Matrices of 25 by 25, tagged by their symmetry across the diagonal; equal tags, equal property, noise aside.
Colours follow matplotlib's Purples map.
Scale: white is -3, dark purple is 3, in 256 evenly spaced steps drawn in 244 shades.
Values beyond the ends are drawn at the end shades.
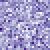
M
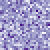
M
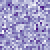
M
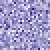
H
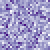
M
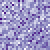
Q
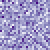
H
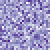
Q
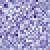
Q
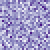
H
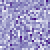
H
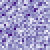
Q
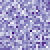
Q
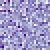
H
